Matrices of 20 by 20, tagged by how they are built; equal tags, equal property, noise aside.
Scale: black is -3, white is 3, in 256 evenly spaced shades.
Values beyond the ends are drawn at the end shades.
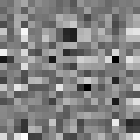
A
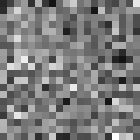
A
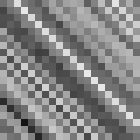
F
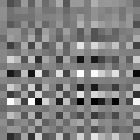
A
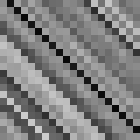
F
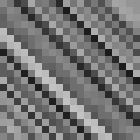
F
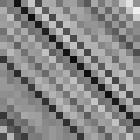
F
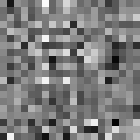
A
